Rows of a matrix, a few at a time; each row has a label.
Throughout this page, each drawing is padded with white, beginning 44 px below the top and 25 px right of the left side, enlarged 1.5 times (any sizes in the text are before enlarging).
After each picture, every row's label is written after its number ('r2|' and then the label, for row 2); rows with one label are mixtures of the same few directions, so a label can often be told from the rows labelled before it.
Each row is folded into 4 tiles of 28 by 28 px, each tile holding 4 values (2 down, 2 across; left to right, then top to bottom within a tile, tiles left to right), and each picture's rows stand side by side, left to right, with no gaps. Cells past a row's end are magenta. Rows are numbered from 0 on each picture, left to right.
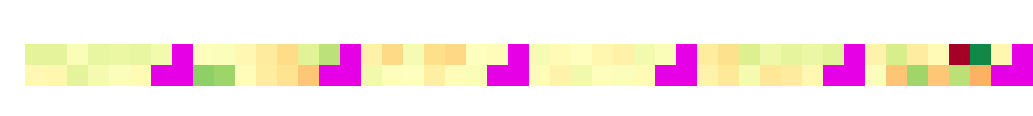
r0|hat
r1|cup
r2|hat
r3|hat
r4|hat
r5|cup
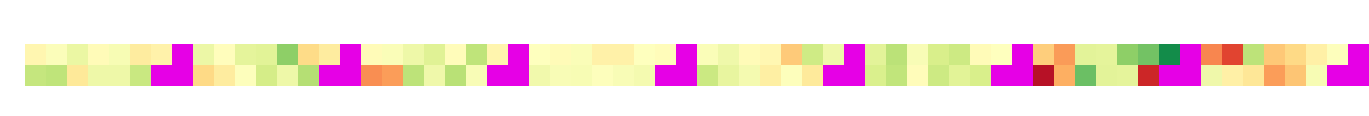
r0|hat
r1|cup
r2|cup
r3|hat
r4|cup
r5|hat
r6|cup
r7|hat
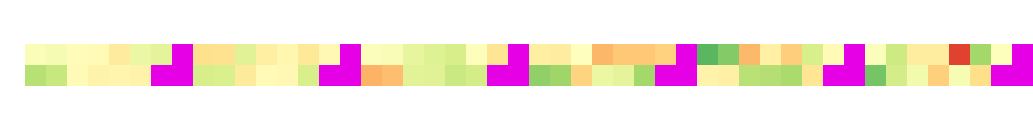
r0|cup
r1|hat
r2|cup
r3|hat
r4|hat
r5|cup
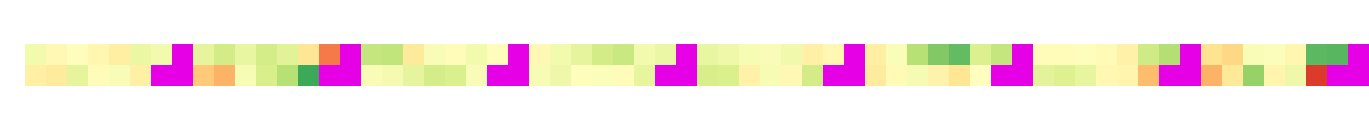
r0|hat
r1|cup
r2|hat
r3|hat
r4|cup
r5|hat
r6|cup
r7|cup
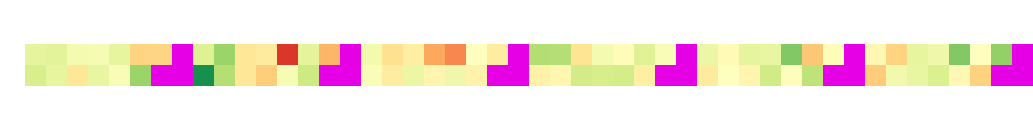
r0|cup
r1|cup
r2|hat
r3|hat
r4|cup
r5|cup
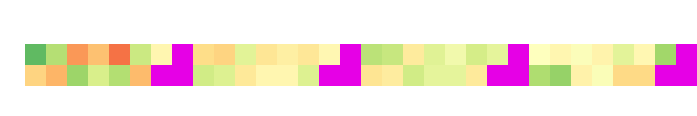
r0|hat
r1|hat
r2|hat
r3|cup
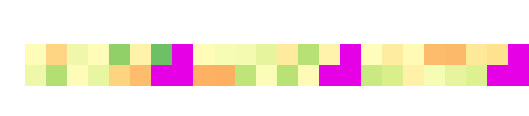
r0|cup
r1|cup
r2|hat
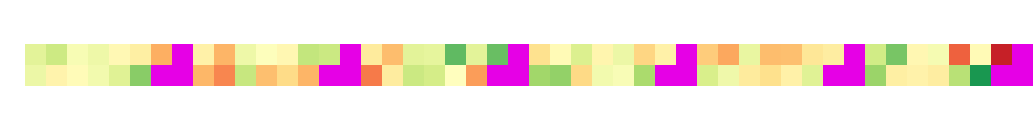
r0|cup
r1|hat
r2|cup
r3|hat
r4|hat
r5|cup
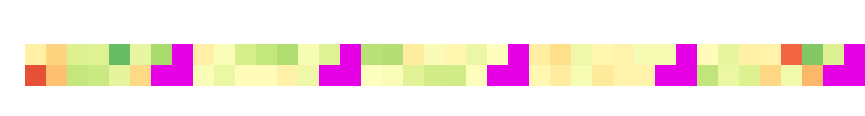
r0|cup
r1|hat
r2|hat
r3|hat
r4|cup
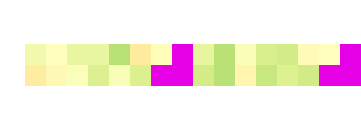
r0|cup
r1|hat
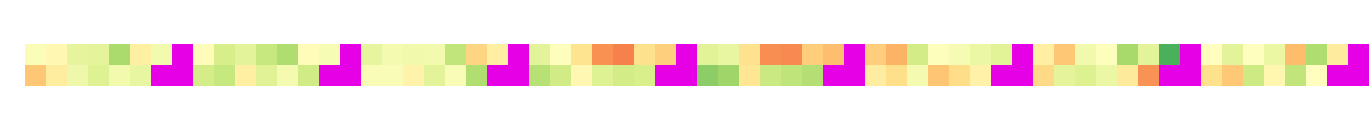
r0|cup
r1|hat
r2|cup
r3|hat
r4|hat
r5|hat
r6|cup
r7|cup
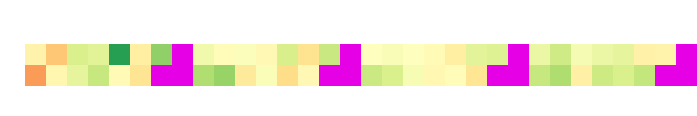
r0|cup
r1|cup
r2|cup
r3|hat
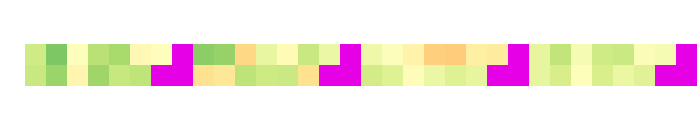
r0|hat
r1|hat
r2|hat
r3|hat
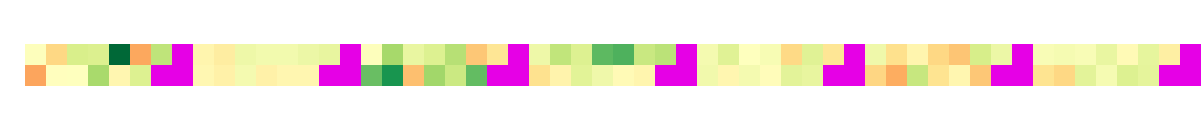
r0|cup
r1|hat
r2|hat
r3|hat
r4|cup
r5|hat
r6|cup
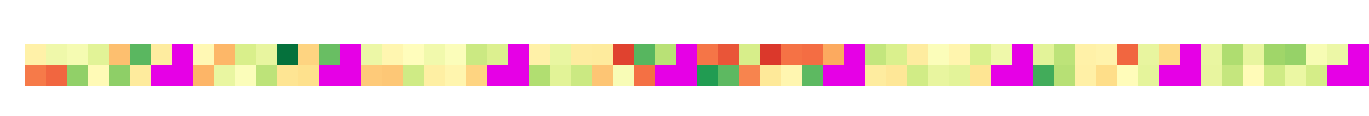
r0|cup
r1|cup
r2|hat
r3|cup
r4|hat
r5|hat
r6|cup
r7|hat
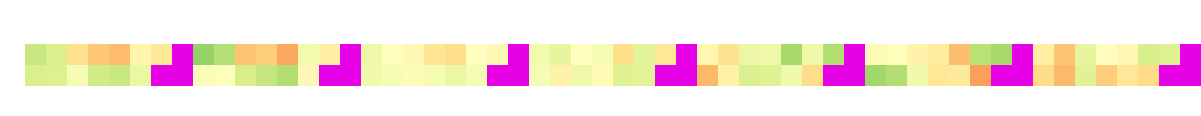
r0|hat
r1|hat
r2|hat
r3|cup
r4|cup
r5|cup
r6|hat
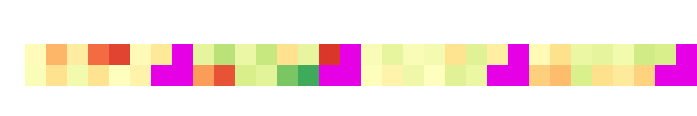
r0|hat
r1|cup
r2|cup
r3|hat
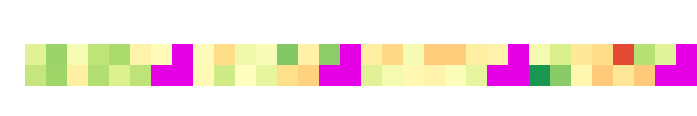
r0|hat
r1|cup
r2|hat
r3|cup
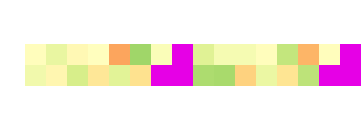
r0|cup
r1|cup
